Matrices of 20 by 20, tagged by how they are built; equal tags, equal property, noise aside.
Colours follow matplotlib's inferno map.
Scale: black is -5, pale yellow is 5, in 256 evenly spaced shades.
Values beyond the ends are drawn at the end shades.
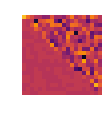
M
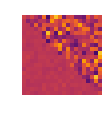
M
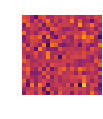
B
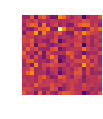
B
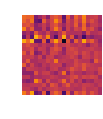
B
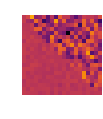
M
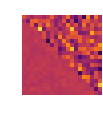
M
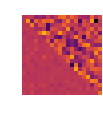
M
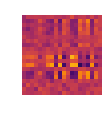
B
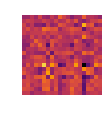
B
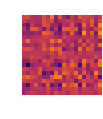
B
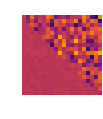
M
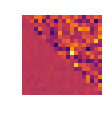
M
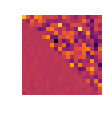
M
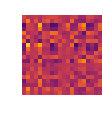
B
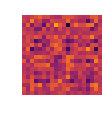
B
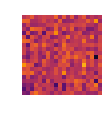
B
